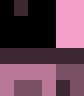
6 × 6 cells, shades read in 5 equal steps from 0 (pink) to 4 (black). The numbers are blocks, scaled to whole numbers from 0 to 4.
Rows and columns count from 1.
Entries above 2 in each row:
4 4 4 6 0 1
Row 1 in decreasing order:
4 4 4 3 0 0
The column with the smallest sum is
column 6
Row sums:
15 16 16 18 8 11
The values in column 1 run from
1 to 4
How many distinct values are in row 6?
3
